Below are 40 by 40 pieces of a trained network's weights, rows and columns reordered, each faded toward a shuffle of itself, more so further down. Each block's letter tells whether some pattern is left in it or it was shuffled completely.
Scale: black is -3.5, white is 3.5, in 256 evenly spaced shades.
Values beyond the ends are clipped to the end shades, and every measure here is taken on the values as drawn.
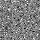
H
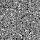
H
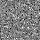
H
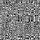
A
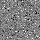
H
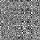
A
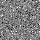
H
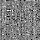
A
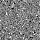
H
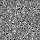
H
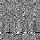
A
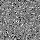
H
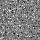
H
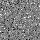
H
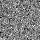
H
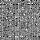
A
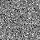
H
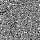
H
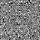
A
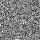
H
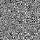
A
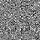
A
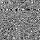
A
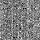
A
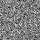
H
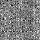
A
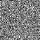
A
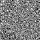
A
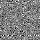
A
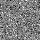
H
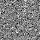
H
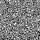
H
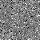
H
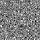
A
